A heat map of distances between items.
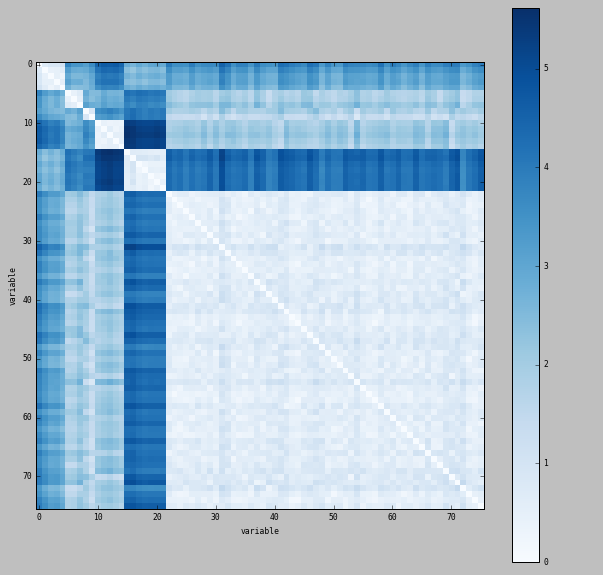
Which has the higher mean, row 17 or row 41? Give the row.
17
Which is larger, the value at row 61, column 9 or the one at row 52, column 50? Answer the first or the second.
the first
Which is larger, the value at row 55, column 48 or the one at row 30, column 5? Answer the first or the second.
the second
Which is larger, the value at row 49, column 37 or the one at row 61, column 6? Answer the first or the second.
the second
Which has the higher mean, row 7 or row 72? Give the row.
7
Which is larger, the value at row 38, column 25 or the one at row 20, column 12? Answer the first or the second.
the second
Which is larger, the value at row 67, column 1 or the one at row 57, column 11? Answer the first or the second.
the first
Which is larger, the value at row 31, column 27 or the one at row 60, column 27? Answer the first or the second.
the first
